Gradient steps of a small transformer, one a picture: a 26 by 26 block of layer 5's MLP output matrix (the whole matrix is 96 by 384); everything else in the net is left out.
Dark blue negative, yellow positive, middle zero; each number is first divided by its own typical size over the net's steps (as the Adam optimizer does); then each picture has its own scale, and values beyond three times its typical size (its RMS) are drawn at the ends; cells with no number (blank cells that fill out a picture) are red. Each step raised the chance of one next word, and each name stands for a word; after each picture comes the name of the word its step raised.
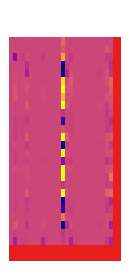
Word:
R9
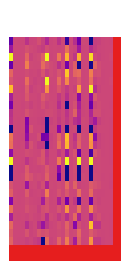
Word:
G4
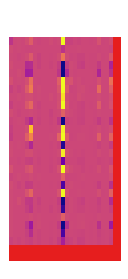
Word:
R9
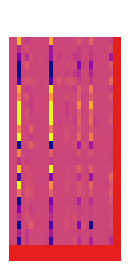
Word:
R9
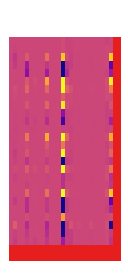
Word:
R9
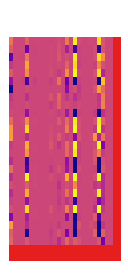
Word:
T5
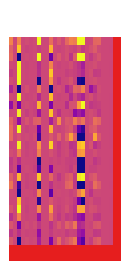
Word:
T5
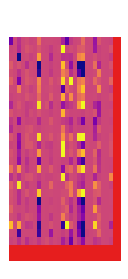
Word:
R9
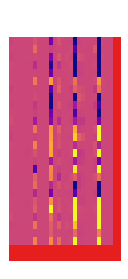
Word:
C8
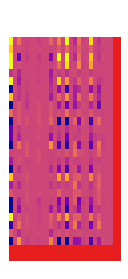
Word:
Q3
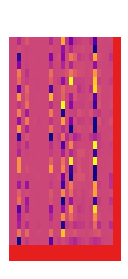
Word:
G4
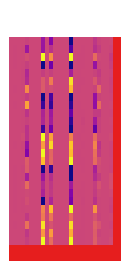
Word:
G4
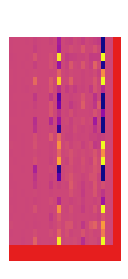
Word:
G4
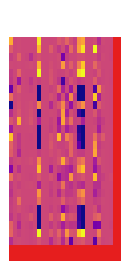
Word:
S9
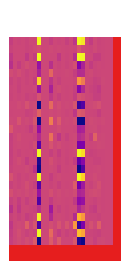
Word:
Q3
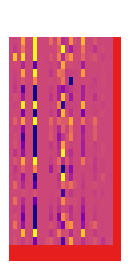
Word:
S9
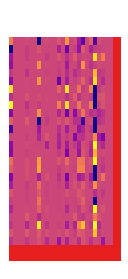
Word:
G4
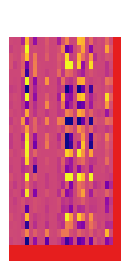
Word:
Q3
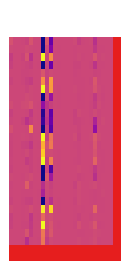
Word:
G4
